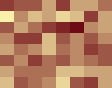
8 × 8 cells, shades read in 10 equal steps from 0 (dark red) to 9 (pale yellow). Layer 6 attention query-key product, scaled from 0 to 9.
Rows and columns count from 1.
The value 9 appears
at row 2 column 1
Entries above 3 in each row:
4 7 4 4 6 4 8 5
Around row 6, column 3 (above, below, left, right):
5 4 5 4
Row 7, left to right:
6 4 4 4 7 7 6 6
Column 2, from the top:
3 5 6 2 4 5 4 3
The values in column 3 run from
2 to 7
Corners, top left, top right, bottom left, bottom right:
2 4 7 6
